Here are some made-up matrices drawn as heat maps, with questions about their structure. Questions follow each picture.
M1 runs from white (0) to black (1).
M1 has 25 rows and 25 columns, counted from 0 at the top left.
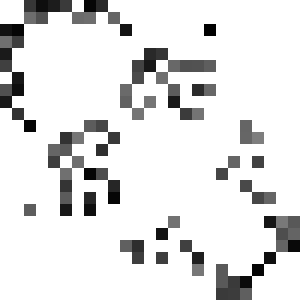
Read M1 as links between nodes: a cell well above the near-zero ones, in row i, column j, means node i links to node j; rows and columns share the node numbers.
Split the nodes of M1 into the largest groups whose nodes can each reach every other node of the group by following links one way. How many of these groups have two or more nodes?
1
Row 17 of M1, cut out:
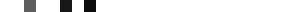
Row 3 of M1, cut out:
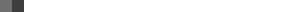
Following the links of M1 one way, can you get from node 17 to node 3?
yes
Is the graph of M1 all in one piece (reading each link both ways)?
yes
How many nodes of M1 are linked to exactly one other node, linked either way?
0
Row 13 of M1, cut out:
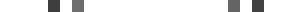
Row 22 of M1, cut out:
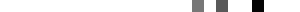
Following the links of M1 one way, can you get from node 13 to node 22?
yes
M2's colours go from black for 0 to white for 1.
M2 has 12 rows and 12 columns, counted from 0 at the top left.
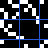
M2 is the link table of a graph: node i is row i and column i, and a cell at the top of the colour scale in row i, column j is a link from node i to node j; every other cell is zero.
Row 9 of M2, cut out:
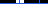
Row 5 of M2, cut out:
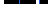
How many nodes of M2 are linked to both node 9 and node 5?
0
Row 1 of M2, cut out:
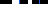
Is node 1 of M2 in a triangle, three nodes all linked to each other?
yes
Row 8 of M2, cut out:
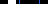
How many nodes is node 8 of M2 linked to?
2
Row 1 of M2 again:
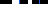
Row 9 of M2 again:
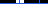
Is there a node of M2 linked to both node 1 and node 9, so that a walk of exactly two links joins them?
yes
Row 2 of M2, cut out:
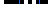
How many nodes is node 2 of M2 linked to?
3
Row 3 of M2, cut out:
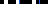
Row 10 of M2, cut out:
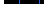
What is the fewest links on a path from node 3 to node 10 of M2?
4
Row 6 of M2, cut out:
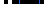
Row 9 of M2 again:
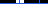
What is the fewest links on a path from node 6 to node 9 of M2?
3
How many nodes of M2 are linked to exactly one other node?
1
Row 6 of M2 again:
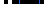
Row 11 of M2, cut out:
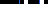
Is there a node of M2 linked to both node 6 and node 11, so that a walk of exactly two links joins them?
no
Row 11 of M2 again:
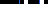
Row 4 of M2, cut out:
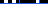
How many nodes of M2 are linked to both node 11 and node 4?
0
